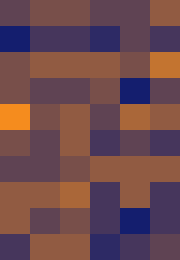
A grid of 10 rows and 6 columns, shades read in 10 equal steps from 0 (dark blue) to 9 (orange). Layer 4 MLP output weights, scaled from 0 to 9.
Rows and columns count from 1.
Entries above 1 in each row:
6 4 6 5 6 6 6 6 5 5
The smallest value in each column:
0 2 2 1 0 2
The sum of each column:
39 37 43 28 31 36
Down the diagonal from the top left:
3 2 5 4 6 2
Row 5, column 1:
9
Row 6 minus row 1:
1 -1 1 -1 0 -3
